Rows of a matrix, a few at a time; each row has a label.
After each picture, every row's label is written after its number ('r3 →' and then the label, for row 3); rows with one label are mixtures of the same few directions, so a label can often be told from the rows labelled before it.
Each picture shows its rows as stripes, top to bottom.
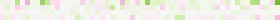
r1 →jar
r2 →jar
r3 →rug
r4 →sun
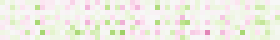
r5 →rug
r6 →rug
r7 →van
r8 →sun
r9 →rug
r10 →rug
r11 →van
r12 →rug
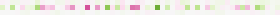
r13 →rug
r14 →rug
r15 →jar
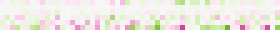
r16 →van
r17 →van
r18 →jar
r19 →jar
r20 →rug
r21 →van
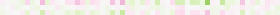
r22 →van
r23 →van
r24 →van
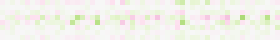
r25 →van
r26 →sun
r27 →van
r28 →van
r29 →rug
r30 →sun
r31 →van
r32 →van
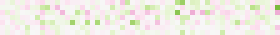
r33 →van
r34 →jar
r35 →sun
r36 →rug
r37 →rug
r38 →jar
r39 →sun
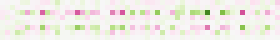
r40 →jar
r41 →van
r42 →van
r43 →sun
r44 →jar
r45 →van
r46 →jar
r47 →jar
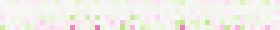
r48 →van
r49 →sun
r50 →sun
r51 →rug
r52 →van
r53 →rug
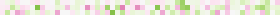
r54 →van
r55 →rug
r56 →jar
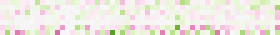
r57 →rug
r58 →jar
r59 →jar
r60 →sun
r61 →van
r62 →sun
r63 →jar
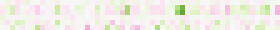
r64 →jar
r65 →van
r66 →van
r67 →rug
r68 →jar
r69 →rug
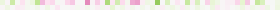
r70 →rug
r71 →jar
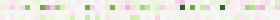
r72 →van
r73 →sun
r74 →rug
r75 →rug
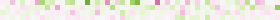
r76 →rug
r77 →jar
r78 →rug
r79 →van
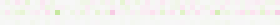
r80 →jar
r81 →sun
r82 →jar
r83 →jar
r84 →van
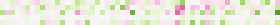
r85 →van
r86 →van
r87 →sun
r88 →sun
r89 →sun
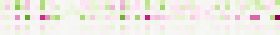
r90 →jar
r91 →jar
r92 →van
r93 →jar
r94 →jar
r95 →jar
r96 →jar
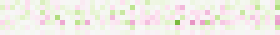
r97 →jar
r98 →sun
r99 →van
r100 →jar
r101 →sun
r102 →sun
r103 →sun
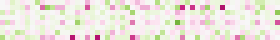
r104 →rug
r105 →sun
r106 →sun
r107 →van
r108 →sun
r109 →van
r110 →jar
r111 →rug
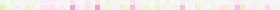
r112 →rug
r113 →rug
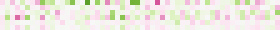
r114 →rug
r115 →jar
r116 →jar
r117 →jar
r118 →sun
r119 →jar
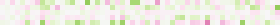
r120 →rug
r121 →jar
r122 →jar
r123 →van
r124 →van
